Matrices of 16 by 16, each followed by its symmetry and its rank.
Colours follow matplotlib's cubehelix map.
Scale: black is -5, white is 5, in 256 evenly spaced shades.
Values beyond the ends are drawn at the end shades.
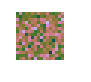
neither, full rank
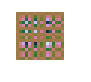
symmetric, rank one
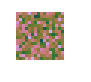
neither, full rank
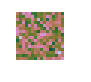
neither, full rank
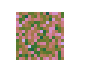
neither, full rank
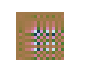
symmetric, rank one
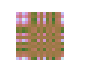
symmetric, rank one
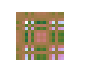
symmetric, rank one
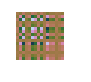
symmetric, rank one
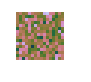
neither, full rank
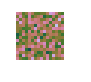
neither, full rank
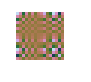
symmetric, rank one
